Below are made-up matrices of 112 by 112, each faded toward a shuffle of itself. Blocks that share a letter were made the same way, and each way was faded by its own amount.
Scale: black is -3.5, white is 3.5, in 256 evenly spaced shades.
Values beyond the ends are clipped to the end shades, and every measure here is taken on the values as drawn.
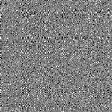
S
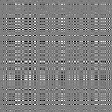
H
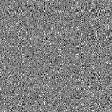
S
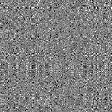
S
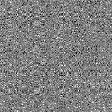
S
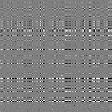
H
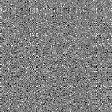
S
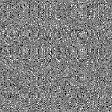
S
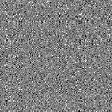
S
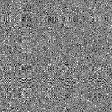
S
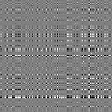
H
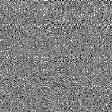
S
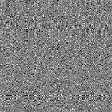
S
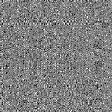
S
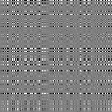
H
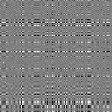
H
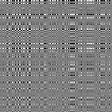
H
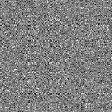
S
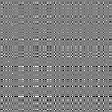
H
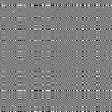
H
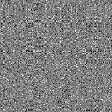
S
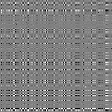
H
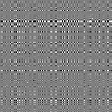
H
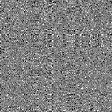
S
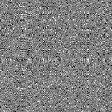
S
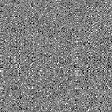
S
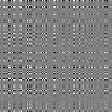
H
